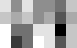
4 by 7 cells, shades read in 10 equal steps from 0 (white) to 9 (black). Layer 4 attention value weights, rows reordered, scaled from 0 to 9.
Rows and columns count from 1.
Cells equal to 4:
4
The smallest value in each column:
0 3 1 0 1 5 2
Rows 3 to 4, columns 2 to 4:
5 5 1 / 7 5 0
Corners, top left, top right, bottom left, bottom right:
1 2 0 2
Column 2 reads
4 3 5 7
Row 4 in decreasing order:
7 6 5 2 1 0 0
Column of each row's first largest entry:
6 6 6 2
